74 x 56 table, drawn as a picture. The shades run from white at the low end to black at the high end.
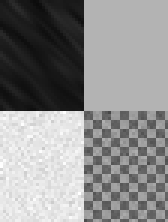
It is made of 2 by 2 panels. Panel 1,1: very high, slanting down to the right, faint in contrast. Panel 1,2: low, flat. Panel 2,1: very low, fine-grained, faint in contrast. Panel 2,2: middling, checkered, strong in contrast.
